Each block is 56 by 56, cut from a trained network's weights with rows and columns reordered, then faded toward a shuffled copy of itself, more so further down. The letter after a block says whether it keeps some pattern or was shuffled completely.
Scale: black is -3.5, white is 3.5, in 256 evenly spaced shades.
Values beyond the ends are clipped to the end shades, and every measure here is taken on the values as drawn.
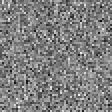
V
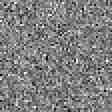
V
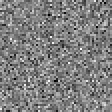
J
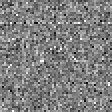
J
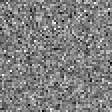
V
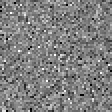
V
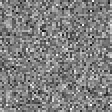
J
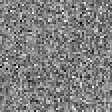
J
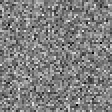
V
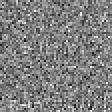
J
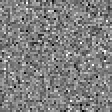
V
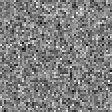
V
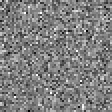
V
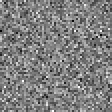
V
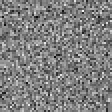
V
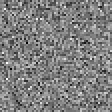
J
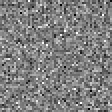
V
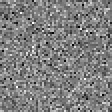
V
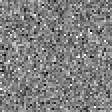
V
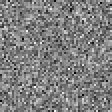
V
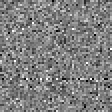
J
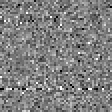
J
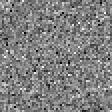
V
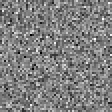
V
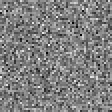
V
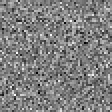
J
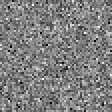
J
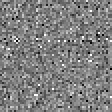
J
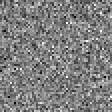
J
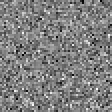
V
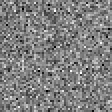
J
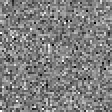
J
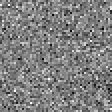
V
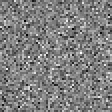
J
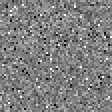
V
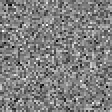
V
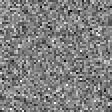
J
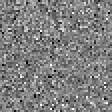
J
